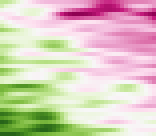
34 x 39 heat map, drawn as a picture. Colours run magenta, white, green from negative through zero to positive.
Grain: streaks across. Ninth with the highest average: bottom left. Slope: up to the bottom left. Mirror symmetry: none. Histogram: bell-shaped. Ninth with the lowest average: top right.
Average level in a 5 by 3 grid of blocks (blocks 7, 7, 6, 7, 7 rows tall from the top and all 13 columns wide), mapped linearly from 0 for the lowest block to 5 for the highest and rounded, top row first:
2 0 0
3 2 0
3 2 1
4 3 2
5 3 2
